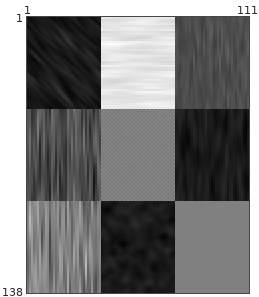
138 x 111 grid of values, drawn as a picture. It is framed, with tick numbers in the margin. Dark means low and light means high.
The table splits into 3 rows of 3 panels. Panel 1,1: very low, slanting down to the right, faint in contrast. Panel 1,2: very high, streaked across, faint in contrast. Panel 1,3: low, streaked downward, faint in contrast. Panel 2,1: low, streaked downward. Panel 2,2: middling, checkered, faint in contrast. Panel 2,3: very low, streaked downward, faint in contrast. Panel 3,1: middling, streaked downward. Panel 3,2: very low, blotchy, faint in contrast. Panel 3,3: middling, flat.
